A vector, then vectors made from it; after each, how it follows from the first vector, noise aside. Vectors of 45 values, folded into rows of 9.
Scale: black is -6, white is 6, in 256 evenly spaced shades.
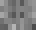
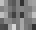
scaled up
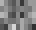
scaled up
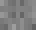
shrunk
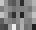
scaled up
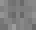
shrunk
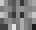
scaled up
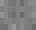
shrunk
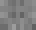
shrunk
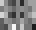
scaled up
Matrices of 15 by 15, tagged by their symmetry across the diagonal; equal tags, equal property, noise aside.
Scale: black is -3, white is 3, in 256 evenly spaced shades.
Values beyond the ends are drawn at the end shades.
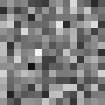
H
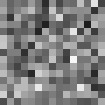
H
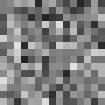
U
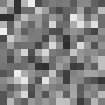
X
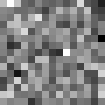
H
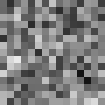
H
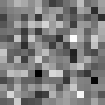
U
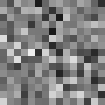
U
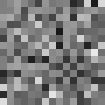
X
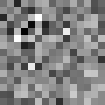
X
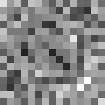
X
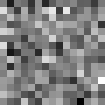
U
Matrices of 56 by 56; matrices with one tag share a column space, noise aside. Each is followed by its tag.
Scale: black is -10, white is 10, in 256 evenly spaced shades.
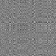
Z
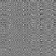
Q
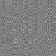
Z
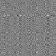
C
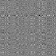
C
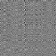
Q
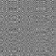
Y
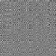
Q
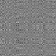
Z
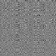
Q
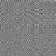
Q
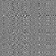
C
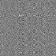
C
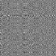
C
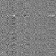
C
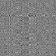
C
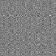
C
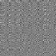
Q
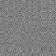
Y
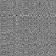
C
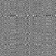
C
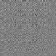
Q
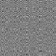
Y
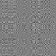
Z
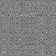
C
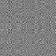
Z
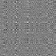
Z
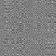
Z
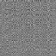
Q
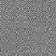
Y
